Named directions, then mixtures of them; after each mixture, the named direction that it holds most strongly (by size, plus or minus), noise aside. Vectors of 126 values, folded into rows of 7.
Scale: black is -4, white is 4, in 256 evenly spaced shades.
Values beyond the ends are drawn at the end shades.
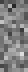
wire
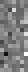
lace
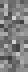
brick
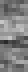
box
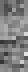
box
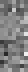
lace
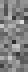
brick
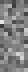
wire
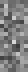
brick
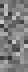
brick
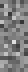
brick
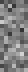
wire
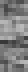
box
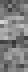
box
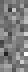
lace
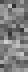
wire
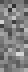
wire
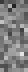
wire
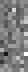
lace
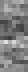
box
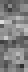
box
